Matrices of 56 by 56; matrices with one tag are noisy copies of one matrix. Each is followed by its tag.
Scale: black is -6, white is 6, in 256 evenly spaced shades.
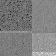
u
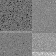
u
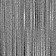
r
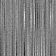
r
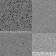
u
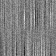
r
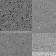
u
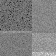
u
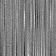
r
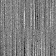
r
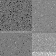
u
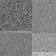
u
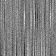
r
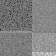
u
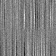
r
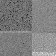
u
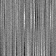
r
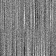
r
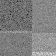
u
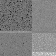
u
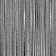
r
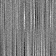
r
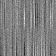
r
